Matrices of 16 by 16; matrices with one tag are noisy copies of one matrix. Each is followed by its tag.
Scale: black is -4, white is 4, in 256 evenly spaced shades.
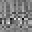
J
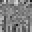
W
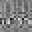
J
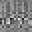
J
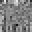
W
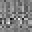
J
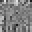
W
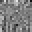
W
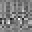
J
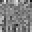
W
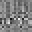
J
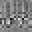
J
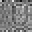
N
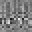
J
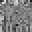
W
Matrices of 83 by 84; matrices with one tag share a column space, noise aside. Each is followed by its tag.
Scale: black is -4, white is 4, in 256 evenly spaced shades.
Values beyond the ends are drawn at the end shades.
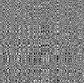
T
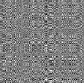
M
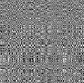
T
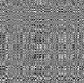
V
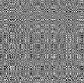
V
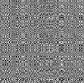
M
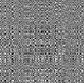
T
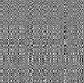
T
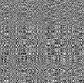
T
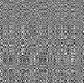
T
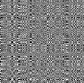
M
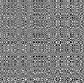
M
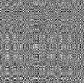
V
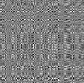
V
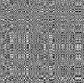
V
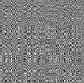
T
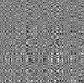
T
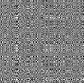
M
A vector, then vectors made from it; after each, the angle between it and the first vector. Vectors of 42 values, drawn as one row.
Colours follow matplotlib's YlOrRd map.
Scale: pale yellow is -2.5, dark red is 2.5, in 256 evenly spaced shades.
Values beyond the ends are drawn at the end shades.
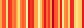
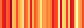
partly aligned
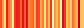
partly opposed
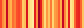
nearly opposite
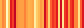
partly aligned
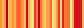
nearly opposite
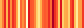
nearly parallel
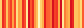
nearly parallel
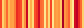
nearly opposite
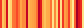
nearly opposite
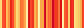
nearly parallel
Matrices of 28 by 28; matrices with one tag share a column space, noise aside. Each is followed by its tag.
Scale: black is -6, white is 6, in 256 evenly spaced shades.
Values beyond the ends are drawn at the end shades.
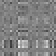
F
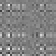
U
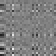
U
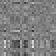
F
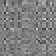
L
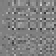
L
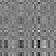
F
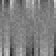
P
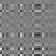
U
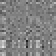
F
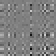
U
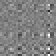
U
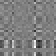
F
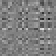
L
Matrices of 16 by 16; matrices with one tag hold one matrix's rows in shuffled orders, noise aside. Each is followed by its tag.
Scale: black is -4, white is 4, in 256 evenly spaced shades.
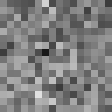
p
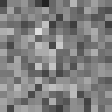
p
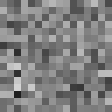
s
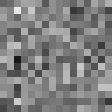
s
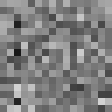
s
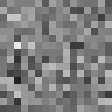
s
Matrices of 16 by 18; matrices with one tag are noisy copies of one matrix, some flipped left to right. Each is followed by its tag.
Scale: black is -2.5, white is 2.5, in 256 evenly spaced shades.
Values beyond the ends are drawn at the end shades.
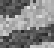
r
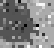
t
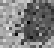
t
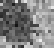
t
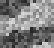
r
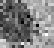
t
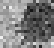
t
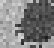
t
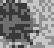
t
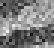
r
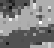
r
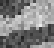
r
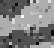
r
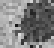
t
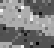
r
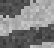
r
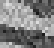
r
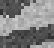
r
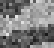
r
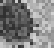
t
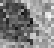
t
